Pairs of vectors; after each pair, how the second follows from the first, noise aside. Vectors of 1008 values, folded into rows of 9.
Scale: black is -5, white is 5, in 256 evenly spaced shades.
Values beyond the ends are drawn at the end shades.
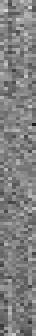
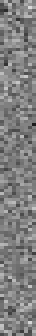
sign-scrambled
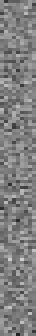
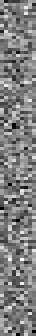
scaled up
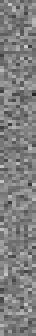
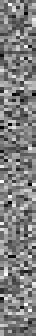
scaled up
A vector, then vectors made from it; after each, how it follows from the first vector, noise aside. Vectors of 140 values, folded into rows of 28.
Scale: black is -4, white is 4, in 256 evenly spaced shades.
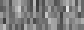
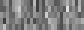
copied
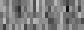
negated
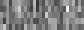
copied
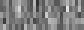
copied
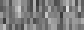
copied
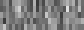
copied
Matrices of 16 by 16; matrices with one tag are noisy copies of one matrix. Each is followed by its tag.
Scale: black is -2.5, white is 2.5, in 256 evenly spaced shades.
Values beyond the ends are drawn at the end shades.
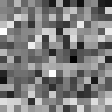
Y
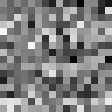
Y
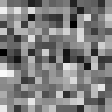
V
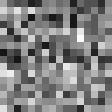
V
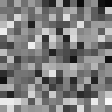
Y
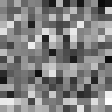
Y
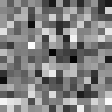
Y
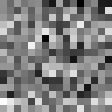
Y
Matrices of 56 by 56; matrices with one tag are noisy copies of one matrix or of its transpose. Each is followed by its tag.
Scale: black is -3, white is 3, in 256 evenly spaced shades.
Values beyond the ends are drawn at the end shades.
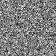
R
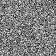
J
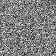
J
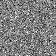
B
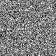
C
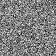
J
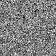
R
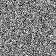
B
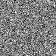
B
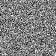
B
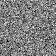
R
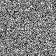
C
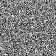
B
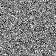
B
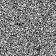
R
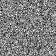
R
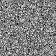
R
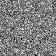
C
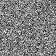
J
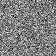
J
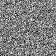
J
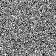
B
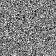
R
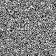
C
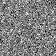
J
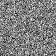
J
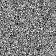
R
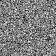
R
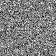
C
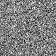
J
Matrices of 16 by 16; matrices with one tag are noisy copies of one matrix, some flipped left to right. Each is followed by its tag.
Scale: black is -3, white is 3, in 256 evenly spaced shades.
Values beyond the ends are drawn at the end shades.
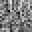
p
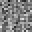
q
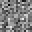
q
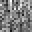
p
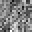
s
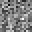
q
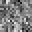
s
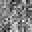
s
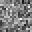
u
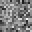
u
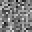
q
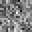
s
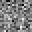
q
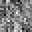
s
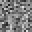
q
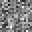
q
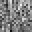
p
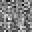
q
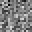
q
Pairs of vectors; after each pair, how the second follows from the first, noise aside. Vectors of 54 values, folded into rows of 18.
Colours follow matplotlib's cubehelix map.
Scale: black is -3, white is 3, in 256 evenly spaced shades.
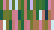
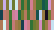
copied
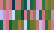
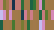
partly zeroed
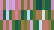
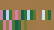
partly zeroed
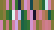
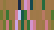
partly zeroed
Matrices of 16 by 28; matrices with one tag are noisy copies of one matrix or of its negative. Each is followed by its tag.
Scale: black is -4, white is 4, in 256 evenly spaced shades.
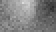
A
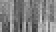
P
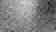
A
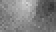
A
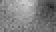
A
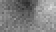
A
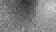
A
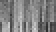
P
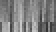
P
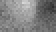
A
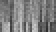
P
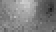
A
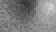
A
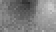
A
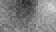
A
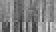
P
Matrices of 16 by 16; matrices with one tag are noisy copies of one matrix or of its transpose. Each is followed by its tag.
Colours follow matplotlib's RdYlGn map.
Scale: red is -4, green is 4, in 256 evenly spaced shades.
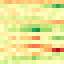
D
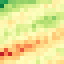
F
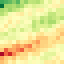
F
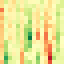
D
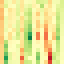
D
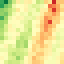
F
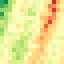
F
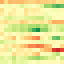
D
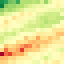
F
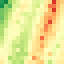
F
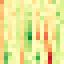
D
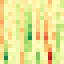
D
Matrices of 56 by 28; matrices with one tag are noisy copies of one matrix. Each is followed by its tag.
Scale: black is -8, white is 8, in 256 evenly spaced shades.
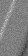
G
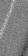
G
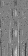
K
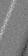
G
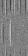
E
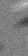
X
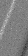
G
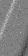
G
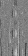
K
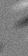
X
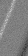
G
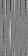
E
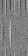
E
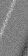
G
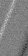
G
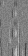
K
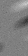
X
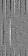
E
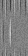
E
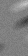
X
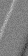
G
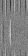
E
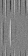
E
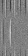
E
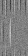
E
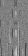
K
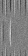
E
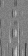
K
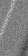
G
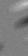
X
